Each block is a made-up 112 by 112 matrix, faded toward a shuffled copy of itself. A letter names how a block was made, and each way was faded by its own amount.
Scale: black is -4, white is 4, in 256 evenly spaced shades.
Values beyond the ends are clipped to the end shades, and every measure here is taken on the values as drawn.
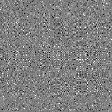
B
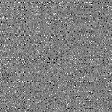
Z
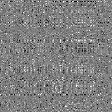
B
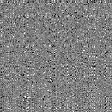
B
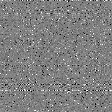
Z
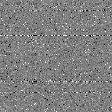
Z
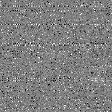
Z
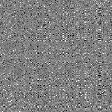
B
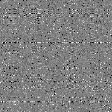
Z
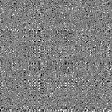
B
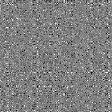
B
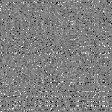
Z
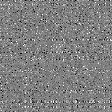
Z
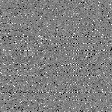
Z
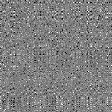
B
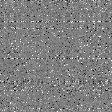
Z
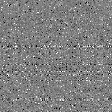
Z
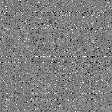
Z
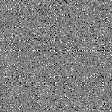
Z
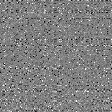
Z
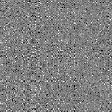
B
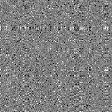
B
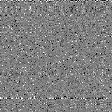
Z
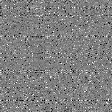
Z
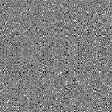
B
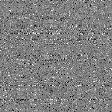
Z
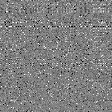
Z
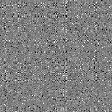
B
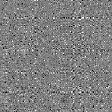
B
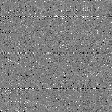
Z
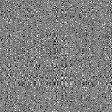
B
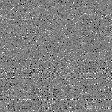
Z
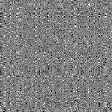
B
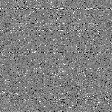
Z
